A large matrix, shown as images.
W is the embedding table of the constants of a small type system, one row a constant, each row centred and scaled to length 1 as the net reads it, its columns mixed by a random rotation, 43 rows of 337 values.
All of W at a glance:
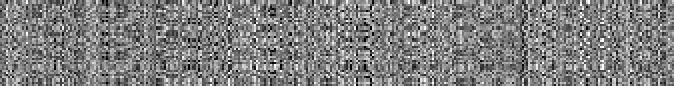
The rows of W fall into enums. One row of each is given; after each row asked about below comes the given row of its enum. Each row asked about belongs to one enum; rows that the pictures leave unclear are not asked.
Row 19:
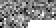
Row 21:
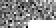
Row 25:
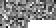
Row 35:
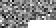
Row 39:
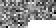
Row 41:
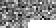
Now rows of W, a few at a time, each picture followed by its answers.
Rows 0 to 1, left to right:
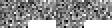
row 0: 21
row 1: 21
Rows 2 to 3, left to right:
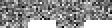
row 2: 41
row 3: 39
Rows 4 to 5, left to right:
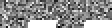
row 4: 25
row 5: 35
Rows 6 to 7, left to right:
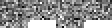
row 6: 41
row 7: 25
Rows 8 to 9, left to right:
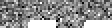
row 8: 41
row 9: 19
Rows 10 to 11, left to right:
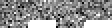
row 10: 21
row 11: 19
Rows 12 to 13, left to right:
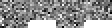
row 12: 35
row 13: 39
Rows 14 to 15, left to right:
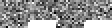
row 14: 39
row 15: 35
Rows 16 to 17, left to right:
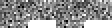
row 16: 21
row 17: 21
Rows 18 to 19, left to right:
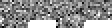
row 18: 35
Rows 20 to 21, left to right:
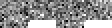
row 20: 19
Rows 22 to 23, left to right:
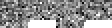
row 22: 41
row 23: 19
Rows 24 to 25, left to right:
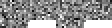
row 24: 35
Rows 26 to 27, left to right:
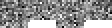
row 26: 41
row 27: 39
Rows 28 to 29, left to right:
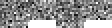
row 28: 21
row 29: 41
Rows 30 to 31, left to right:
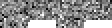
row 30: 19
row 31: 25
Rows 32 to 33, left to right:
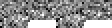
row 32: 19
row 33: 19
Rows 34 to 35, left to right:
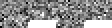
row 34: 19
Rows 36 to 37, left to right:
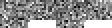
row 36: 25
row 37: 21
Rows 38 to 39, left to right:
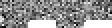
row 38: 35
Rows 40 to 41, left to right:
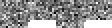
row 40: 39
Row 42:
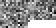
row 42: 39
